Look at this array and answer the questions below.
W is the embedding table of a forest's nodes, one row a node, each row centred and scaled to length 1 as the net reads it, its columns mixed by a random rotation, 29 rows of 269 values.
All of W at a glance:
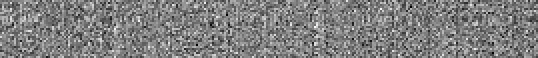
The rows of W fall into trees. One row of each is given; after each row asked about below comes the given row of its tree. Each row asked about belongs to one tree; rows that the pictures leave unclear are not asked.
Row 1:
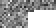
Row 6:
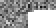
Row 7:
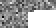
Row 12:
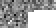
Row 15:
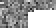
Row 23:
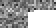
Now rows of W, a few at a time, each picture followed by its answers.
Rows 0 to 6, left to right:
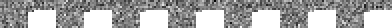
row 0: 15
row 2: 23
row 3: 23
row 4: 1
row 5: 12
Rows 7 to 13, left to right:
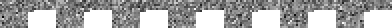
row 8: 1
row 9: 1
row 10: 1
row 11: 12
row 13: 6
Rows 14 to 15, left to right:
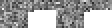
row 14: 7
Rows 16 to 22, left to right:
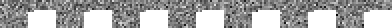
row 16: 23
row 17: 1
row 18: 6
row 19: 12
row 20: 15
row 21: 6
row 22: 6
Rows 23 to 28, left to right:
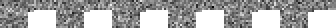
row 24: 12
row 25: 15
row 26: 6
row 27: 23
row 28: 7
